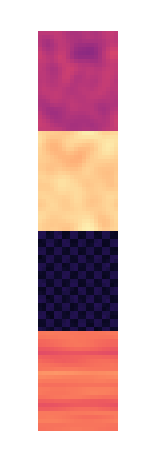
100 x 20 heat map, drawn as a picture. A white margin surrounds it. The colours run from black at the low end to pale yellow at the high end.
It is made of 4 by 1 panels. Panel 1,1: middling, blotchy, faint in contrast. Panel 2,1: very high, blotchy, faint in contrast. Panel 3,1: very low, checkered, faint in contrast. Panel 4,1: high, streaked across, faint in contrast.
